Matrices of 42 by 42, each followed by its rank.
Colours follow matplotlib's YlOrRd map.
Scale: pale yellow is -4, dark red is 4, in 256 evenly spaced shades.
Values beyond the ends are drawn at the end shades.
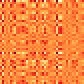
two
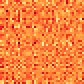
five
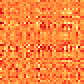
five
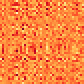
five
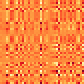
two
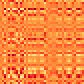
two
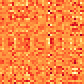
five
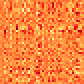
five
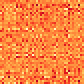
five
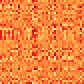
five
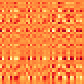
two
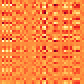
two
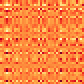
two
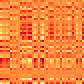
two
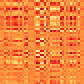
two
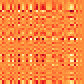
two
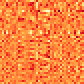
five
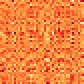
five
